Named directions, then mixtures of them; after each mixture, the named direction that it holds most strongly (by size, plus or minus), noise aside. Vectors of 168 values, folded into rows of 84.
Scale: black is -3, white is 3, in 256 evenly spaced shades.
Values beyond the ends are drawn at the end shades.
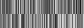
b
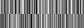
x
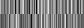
x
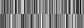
x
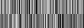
b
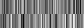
b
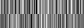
x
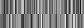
x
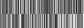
b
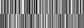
x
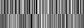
x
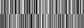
x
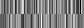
x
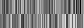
b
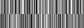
x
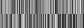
b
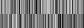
b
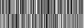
x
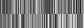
b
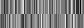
x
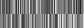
b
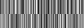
x
